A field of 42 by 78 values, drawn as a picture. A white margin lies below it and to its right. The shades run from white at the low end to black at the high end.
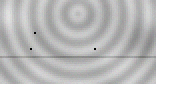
Odd lines: row 29. Average level on the scale: 30%. Lone odd cells: 3, each higher than its neighbours. Slope: none. Histogram: skewed, a long tail of high values. Rings: centred on the top middle.
